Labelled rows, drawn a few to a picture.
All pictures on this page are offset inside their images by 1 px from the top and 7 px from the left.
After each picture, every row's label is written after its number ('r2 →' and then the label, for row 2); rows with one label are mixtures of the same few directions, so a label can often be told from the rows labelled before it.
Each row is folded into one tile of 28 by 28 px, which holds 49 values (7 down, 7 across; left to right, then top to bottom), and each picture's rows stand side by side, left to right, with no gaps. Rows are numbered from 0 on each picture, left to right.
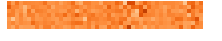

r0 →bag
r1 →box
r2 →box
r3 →box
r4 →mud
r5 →bag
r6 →box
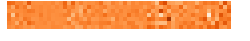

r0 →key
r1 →key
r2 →bag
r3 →box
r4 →bag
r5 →box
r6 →key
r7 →key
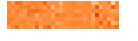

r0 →mud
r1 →box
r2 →box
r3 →key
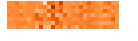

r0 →box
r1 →box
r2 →box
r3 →box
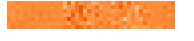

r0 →key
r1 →key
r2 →bag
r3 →key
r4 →bag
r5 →box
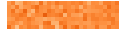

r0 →mud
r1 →bag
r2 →box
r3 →box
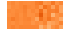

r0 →bag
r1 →key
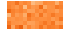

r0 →box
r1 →key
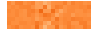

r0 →mud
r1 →mud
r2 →bag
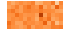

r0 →mud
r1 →key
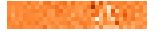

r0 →key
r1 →mud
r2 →bag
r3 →bag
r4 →key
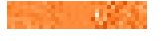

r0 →bag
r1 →box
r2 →key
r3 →key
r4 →mud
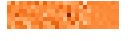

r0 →bag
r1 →bag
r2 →key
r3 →key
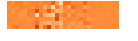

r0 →mud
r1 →box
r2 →key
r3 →bag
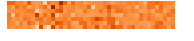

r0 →key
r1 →box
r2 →bag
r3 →bag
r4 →box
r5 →mud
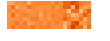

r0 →key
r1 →key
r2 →mud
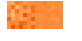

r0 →key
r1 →box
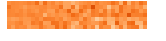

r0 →bag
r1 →bag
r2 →mud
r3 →bag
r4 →bag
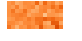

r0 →mud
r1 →bag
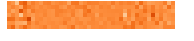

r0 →box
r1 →mud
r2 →mud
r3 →key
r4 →key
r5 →key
